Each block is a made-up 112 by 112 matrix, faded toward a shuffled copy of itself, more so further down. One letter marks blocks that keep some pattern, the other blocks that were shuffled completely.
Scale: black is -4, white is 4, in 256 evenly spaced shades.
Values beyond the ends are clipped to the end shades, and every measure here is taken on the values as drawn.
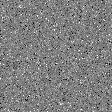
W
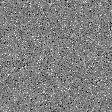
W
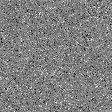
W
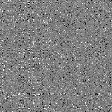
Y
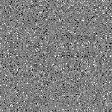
Y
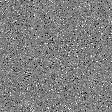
W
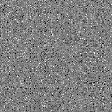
Y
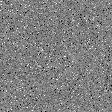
W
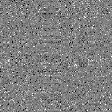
Y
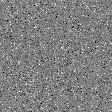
W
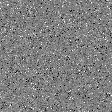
W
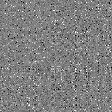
Y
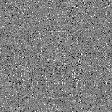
Y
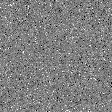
W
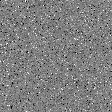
W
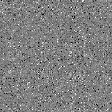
Y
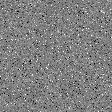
W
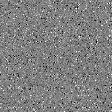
Y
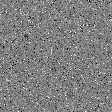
W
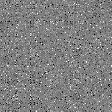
Y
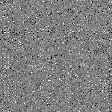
Y
